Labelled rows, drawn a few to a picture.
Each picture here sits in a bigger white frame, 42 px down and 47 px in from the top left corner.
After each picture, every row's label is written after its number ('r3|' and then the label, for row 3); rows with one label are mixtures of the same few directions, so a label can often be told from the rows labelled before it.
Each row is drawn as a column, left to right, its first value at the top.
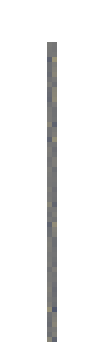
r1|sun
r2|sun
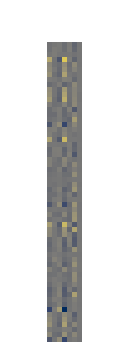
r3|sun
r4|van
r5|sun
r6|sun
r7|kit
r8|kit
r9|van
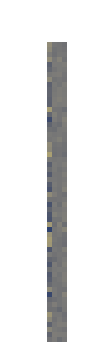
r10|kit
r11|van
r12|sun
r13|kit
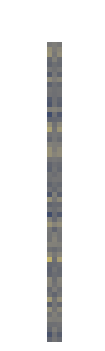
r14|van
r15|kit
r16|van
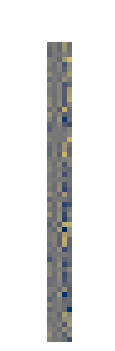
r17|van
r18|kit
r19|kit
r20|kit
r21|sun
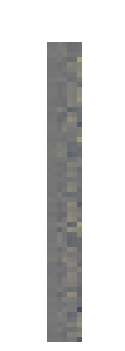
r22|van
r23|van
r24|kit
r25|van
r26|kit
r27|kit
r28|sun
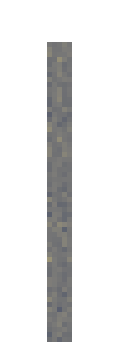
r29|van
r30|kit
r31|sun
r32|kit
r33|van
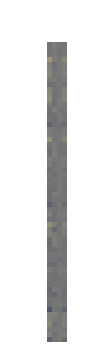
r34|sun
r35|kit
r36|van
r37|sun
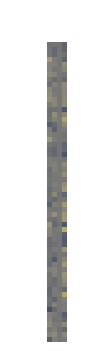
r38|sun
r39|van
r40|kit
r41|kit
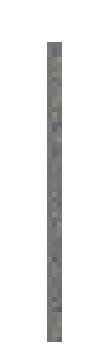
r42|van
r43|van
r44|sun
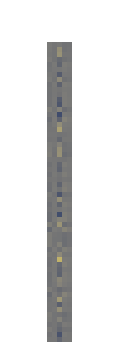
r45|kit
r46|kit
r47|van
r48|kit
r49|kit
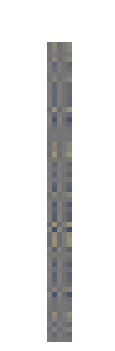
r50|kit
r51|kit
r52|kit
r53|kit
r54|kit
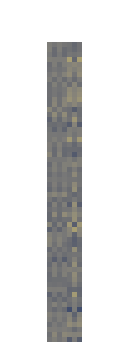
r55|kit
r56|van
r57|kit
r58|van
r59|sun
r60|kit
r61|sun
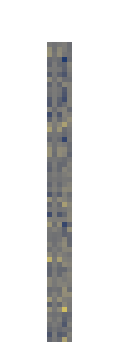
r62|van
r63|kit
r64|van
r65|sun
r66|kit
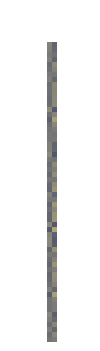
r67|kit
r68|kit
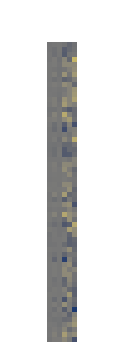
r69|kit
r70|van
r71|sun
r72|van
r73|kit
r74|sun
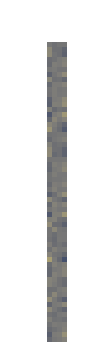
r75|van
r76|kit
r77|van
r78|van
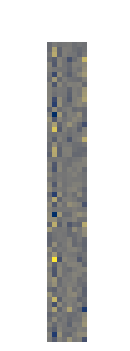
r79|kit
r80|van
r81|van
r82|van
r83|sun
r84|kit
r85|van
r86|sun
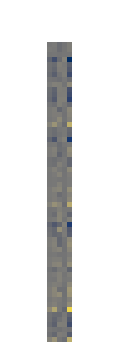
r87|sun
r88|sun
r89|kit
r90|sun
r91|sun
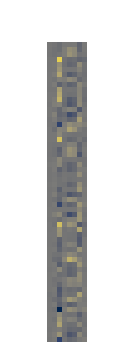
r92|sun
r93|van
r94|sun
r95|van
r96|van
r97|van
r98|kit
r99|sun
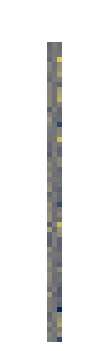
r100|kit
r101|kit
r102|sun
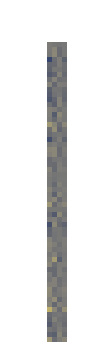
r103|sun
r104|van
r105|van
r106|sun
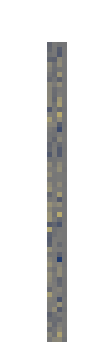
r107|kit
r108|sun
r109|van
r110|sun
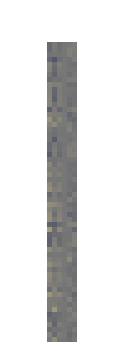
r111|kit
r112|sun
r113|kit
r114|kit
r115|van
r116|kit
